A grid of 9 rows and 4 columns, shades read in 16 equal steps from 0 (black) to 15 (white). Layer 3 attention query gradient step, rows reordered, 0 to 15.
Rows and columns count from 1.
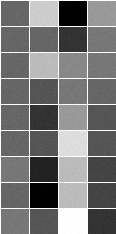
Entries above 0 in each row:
3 4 4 4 4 4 4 3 4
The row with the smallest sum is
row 8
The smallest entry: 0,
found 2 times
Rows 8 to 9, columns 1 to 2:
6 0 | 7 5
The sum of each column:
56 49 77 50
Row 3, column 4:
7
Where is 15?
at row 9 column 3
